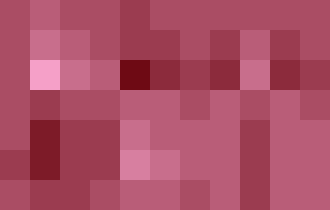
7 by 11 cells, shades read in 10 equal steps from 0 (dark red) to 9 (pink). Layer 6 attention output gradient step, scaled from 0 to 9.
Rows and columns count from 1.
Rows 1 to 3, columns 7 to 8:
4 4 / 4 3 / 3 2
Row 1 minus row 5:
0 4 1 1 -3 -1 -1 -1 1 -1 -1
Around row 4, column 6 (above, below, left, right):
2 5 5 4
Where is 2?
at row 3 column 6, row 3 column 8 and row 3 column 10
